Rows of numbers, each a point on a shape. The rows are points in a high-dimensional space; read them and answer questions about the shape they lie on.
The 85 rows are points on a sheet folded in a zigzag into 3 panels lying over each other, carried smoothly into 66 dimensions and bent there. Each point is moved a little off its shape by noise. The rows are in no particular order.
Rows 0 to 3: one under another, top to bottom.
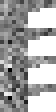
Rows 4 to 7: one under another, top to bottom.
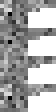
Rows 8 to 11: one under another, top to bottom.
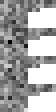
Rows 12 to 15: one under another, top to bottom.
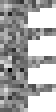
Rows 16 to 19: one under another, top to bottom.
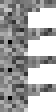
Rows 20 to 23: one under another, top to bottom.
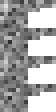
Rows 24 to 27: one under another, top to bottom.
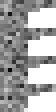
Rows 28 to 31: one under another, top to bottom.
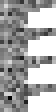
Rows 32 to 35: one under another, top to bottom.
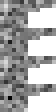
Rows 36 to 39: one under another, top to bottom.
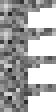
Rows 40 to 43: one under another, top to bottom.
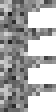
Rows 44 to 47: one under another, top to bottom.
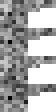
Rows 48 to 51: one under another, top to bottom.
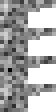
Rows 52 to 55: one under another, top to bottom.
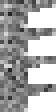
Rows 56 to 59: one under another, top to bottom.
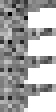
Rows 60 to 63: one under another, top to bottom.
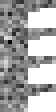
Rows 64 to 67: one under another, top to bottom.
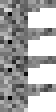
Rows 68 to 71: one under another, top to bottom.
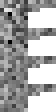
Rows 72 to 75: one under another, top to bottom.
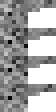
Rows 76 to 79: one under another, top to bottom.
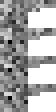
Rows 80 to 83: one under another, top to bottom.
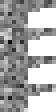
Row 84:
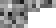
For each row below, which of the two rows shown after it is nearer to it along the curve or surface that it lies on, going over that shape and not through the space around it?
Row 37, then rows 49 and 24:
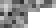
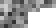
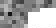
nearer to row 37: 49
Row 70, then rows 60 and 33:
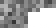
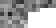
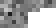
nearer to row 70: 33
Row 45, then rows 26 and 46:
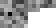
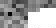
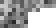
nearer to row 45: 26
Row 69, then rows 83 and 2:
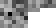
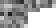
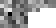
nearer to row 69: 83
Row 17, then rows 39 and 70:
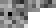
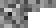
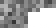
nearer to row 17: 70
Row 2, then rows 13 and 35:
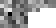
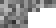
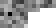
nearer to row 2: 13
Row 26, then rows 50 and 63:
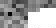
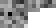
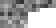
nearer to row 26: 63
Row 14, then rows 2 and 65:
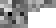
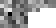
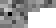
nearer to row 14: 2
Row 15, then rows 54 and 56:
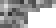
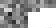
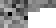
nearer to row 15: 54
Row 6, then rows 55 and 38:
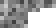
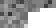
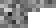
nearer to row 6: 38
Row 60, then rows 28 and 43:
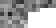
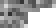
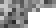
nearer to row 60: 28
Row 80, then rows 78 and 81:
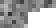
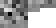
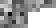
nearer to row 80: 78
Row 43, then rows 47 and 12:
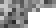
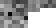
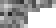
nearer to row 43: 12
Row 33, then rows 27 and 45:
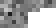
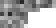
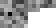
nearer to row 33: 45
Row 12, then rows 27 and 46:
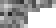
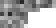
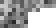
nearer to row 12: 27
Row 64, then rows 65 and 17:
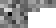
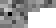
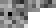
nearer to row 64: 65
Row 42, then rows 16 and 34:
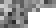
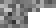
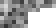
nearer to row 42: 34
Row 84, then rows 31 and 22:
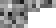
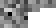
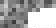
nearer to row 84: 22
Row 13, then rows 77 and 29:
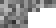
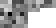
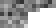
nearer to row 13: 77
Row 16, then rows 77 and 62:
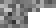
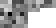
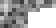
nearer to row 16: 62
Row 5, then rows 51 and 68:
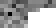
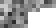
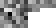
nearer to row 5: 68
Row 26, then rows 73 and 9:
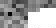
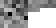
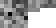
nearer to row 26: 73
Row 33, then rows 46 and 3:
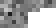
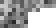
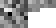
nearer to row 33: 3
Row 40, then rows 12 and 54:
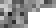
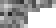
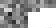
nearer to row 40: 12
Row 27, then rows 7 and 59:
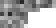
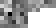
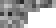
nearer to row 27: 59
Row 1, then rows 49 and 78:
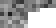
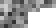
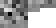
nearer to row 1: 78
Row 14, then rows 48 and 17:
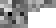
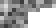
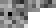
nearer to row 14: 48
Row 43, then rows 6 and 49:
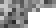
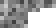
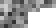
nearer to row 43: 49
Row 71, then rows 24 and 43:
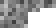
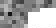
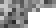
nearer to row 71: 24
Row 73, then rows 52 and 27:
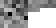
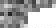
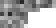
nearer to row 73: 27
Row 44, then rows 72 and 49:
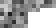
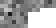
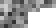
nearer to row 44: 49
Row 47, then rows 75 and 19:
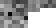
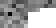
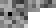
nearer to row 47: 75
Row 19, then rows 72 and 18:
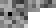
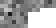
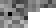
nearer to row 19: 72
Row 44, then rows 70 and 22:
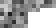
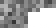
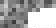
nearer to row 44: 22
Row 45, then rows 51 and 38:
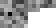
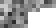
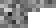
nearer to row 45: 38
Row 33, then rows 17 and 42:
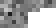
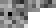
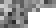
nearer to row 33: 17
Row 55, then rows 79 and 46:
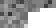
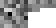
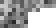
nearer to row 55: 79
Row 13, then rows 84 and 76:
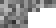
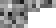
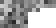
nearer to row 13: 76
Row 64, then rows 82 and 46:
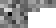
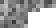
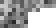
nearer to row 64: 82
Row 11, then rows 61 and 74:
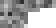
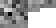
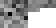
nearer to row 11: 61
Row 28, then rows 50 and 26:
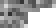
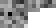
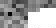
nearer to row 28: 50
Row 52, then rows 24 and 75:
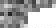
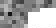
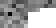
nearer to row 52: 24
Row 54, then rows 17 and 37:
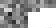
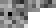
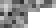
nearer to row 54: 17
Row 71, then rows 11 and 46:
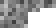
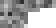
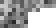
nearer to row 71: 11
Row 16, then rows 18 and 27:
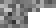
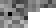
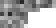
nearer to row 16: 27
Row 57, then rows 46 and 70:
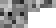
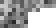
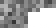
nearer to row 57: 46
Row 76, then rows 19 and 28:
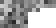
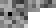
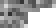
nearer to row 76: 28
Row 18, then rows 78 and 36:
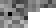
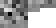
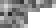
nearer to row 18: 78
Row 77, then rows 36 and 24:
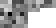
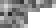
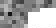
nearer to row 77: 36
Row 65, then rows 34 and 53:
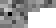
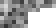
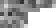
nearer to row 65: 53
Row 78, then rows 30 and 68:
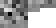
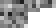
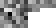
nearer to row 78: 68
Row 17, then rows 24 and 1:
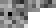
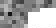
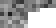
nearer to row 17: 24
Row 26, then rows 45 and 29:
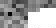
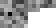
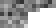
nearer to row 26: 29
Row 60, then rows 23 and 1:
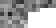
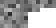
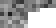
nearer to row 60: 1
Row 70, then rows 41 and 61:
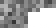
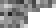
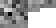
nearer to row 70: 61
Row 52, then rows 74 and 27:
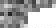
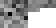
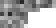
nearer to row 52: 27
